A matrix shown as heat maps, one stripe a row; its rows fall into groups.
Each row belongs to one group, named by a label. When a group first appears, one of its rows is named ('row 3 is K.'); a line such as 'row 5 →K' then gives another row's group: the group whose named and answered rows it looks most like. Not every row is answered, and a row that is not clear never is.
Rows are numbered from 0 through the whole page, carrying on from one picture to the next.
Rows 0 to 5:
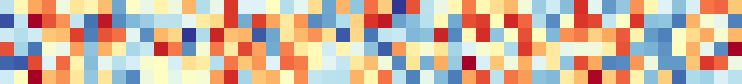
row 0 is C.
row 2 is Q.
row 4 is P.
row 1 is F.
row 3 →Q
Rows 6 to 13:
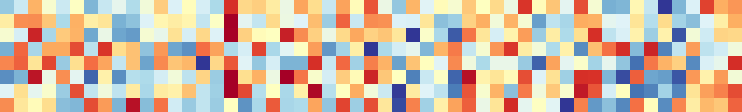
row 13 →C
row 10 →C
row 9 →Q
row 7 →C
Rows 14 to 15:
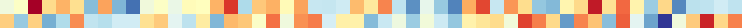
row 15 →P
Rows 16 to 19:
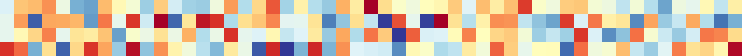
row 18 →C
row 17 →Q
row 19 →C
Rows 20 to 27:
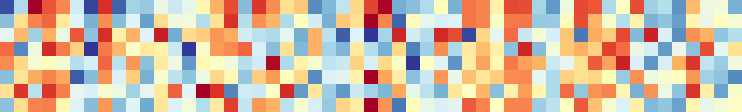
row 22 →Q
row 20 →F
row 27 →F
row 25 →F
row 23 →Q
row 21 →F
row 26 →Q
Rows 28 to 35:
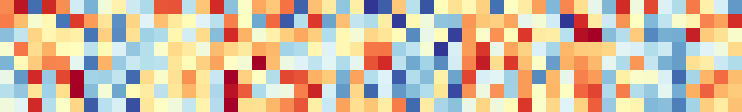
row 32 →F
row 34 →P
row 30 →P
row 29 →C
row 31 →F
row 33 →P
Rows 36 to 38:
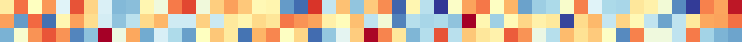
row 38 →F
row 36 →C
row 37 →P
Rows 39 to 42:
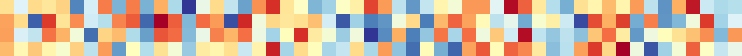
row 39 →F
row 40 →Q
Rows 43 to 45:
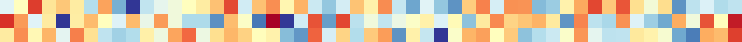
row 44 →C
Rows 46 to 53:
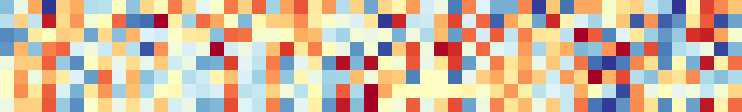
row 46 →P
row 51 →F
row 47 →Q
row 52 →C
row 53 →C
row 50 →C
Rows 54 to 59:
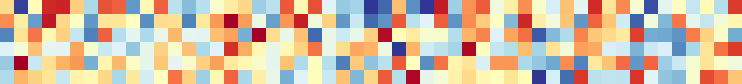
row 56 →F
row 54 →Q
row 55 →Q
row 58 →Q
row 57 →P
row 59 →C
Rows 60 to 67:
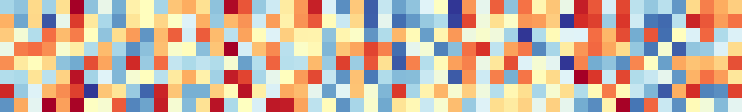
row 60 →P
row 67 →Q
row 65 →P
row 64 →C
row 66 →Q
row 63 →F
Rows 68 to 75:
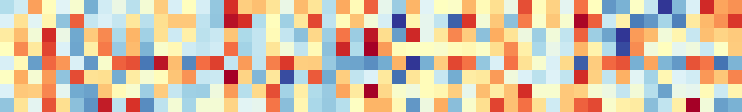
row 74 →F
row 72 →Q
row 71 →C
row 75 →F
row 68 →P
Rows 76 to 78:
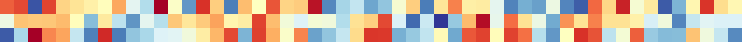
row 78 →F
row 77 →F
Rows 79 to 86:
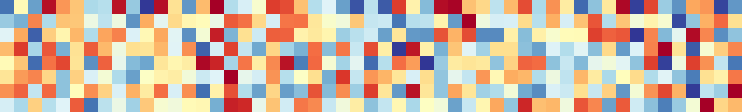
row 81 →Q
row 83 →Q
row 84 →C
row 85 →C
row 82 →C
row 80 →P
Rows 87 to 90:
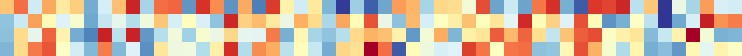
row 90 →F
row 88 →P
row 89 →F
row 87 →Q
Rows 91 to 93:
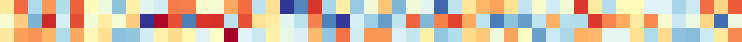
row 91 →C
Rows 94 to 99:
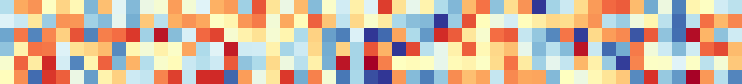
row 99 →Q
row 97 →C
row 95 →P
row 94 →F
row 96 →Q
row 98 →C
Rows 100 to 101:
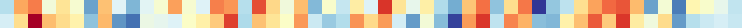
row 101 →F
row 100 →F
